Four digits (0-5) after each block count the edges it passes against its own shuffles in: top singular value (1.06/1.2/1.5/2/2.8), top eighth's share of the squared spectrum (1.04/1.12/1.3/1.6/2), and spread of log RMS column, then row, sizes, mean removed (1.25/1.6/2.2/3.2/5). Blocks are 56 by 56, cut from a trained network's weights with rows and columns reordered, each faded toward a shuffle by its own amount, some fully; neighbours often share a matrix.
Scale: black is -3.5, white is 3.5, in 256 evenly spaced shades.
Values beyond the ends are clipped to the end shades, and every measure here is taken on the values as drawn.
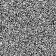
1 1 0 0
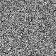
1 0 0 0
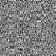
4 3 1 1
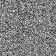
0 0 0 0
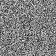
2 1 0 0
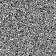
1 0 0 0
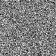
2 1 0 0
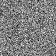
0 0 0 0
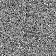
1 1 0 0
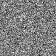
0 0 0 0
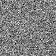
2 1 0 0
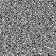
3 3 0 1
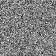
0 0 0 0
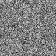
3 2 0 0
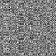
4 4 1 2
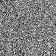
0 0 0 0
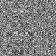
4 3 1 2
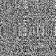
4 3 2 0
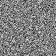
1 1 0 0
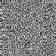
3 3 1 0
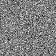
1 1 0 0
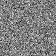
0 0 0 0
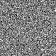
0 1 0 0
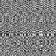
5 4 1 3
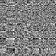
4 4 1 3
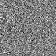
3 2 0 1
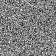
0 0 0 0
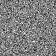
1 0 0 0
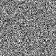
3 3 1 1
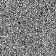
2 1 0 0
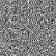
4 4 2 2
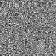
3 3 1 1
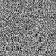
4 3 1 1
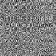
4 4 2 2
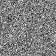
2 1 0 0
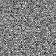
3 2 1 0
